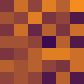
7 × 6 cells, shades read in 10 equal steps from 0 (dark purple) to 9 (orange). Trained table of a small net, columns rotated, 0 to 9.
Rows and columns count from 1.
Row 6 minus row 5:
3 1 0 -4 -5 0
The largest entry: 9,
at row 1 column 6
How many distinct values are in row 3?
4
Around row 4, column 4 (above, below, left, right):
6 8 4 6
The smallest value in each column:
3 4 2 0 3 1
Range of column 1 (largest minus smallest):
3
